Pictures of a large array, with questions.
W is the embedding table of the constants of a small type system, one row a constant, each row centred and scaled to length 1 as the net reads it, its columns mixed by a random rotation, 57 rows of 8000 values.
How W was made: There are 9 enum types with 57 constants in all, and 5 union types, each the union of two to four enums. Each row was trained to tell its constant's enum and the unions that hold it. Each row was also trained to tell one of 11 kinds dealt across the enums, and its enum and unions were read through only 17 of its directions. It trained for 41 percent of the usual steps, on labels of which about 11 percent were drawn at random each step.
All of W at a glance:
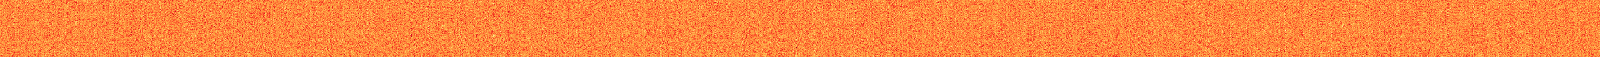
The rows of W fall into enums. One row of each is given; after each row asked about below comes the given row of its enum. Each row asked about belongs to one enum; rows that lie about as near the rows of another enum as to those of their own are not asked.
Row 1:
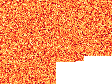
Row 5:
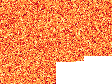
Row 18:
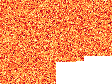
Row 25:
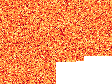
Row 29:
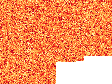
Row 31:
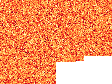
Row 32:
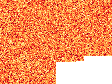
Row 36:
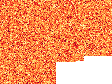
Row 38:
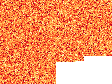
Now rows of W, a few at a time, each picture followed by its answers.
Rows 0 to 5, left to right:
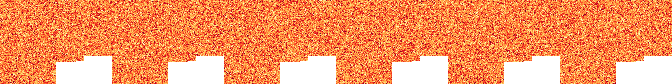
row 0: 29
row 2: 25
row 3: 36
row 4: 1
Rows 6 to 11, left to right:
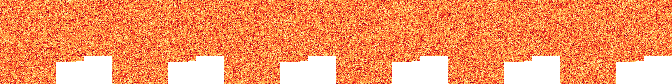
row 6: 18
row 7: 18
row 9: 38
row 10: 18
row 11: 32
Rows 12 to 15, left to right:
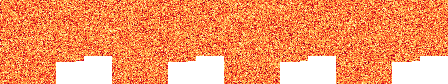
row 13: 29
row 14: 1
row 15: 38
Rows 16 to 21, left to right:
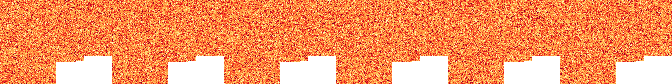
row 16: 1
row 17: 29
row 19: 5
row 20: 38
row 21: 29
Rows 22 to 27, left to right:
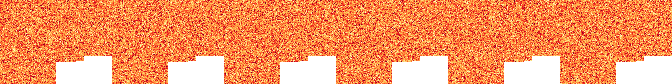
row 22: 36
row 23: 29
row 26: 25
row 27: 18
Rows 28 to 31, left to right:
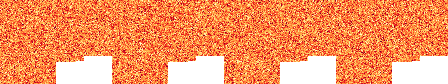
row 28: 36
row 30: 32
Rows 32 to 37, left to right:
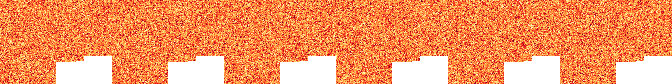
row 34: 32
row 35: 36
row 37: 25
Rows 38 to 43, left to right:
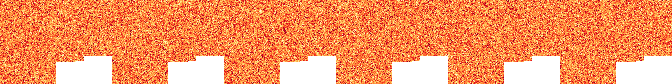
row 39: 31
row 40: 31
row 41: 29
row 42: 36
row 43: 25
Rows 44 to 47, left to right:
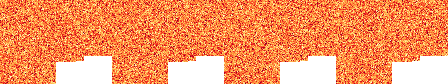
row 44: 31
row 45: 18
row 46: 1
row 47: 25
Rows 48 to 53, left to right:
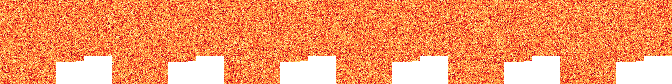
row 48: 32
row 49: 29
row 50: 32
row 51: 18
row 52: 36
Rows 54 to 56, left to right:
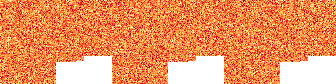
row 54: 18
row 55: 31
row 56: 31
